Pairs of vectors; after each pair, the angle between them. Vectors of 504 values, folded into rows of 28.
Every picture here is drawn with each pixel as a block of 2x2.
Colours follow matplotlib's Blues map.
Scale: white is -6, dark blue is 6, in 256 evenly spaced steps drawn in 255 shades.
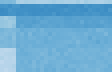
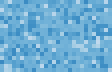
orthogonal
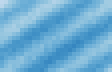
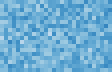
orthogonal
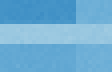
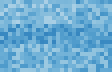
partly opposed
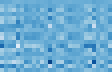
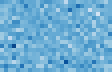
partly aligned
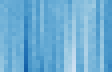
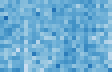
partly opposed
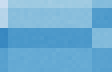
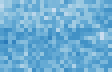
partly aligned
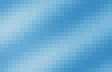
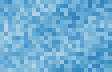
partly aligned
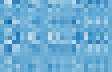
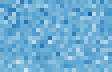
orthogonal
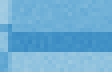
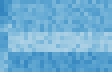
nearly opposite
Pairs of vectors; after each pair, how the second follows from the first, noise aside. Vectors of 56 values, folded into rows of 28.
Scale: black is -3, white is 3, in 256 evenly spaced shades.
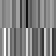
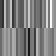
reversed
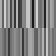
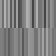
shrunk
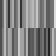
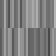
shrunk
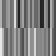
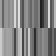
sign-scrambled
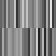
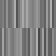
shrunk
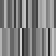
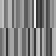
wrapped around
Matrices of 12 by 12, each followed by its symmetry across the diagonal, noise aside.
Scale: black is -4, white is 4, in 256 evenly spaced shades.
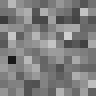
neither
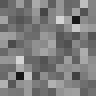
symmetric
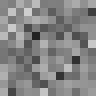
symmetric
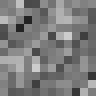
symmetric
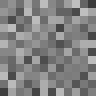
symmetric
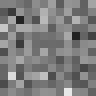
neither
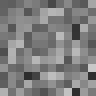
symmetric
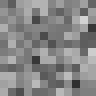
neither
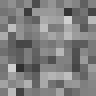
antisymmetric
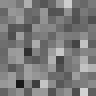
neither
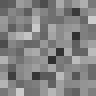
symmetric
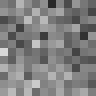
antisymmetric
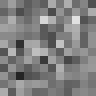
antisymmetric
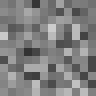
antisymmetric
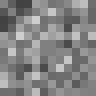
symmetric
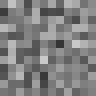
antisymmetric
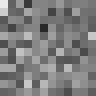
neither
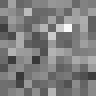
neither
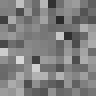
antisymmetric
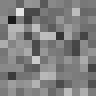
antisymmetric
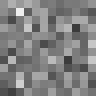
neither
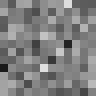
antisymmetric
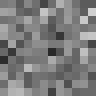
neither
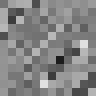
symmetric
